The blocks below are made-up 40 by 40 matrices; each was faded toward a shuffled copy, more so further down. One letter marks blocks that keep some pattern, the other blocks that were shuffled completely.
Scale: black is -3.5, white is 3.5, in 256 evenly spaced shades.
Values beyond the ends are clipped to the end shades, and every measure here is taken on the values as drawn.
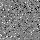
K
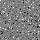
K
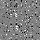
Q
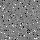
K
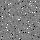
K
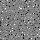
K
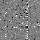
Q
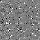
Q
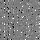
Q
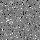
K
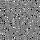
Q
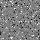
K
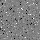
K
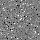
K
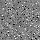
K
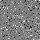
K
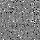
Q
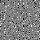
Q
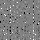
Q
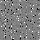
Q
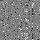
Q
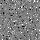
K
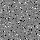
K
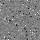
K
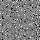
Q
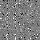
Q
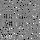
Q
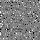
Q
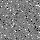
K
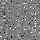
Q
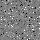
K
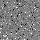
K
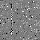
Q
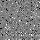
Q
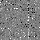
Q
